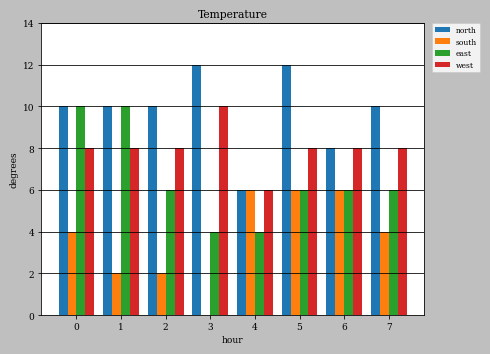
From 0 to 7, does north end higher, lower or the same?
the same
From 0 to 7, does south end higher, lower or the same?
the same
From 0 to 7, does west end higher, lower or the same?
the same
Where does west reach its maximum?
3
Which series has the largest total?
north
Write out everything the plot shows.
Title: Temperature
x-axis: hour, ticks 0 1 2 3 4 5 6 7
y-axis: degrees, ticks 0 2 4 6 8 10 12 14
Legend: north, south, east, west
Values:
north: 10 10 10 12 6 12 8 10
south: 4 2 2 0 6 6 6 4
east: 10 10 6 4 4 6 6 6
west: 8 8 8 10 6 8 8 8
